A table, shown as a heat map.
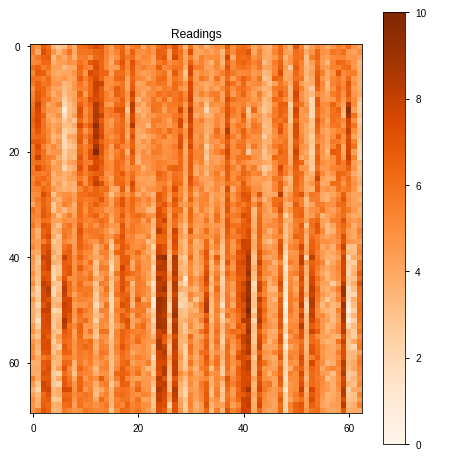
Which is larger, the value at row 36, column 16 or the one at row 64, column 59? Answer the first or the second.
the second
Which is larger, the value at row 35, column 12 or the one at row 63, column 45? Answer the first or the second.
the first
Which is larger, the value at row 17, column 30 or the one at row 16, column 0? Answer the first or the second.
the first
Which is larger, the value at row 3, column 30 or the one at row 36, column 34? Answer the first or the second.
the first
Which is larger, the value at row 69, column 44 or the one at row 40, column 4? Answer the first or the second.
the first
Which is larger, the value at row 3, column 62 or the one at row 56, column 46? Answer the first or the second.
the second
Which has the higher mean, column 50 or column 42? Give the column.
50
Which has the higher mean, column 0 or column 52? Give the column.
0
